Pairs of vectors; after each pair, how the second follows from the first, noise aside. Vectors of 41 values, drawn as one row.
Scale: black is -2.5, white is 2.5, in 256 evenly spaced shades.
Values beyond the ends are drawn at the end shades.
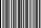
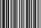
wrapped around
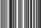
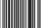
wrapped around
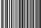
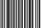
shuffled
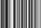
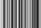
wrapped around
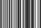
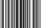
shuffled
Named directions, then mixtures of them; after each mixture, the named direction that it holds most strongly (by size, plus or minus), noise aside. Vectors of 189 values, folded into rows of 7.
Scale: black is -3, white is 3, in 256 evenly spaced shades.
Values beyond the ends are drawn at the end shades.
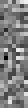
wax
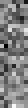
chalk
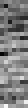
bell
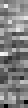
bell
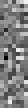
wax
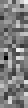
wax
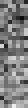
chalk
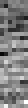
bell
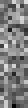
chalk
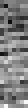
bell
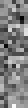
chalk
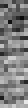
bell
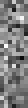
chalk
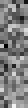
chalk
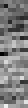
bell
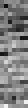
bell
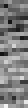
bell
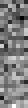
chalk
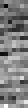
bell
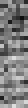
bell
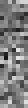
wax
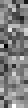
chalk
